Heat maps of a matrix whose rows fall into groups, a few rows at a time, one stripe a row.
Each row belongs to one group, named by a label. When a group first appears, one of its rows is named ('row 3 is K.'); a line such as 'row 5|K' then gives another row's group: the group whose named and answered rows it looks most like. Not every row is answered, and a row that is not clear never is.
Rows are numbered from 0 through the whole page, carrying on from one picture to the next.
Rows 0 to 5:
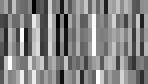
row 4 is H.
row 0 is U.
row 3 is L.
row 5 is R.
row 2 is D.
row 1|L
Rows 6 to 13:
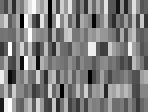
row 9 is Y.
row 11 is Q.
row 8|R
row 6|R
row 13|H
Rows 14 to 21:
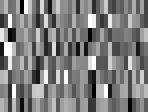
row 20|Q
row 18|Y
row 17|H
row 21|Q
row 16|Q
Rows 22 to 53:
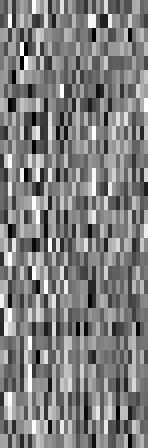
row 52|R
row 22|R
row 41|R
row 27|Q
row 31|L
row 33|H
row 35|Y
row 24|Q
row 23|Y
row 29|Q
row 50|H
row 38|Q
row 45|H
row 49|R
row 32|U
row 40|H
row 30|U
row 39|U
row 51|H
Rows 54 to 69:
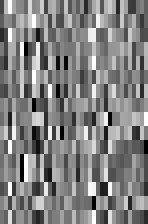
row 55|R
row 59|R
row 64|Y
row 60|L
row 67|Y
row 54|H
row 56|Y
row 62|Q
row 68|Q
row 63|U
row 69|Y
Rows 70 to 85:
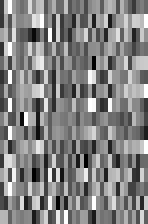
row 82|U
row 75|Y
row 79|Y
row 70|H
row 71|Q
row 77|Y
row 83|H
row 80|Q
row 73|H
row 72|U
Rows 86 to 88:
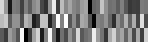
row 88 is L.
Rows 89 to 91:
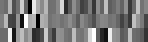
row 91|Y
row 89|R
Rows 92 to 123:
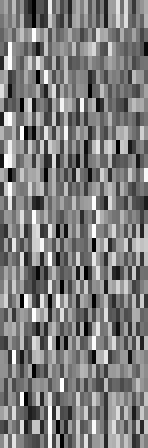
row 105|H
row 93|U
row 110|L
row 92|U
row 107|R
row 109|Q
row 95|Y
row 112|U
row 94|R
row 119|R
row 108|L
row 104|Q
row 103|H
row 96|H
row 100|H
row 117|Q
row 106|Y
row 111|H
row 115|H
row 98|Q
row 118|U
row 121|U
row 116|L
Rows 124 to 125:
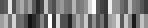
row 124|Y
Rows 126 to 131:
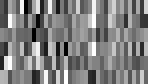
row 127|Y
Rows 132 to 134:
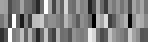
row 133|Q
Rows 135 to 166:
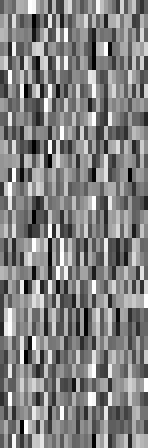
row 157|H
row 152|R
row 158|H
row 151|U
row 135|R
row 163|Y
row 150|U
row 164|R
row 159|R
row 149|Y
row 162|Q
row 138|Q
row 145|U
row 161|Y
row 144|R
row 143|Y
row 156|Q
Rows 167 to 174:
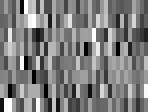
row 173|Q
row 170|H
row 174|H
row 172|U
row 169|Y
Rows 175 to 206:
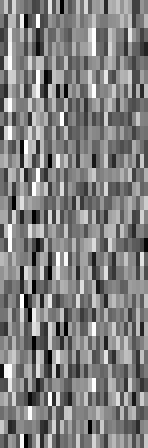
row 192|Y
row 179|H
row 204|R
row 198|L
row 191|H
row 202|Y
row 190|U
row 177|Y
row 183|R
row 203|U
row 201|H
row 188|R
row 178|Y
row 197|R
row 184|H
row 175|U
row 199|U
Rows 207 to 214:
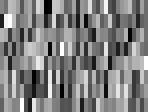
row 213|U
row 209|Q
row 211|Q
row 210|R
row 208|H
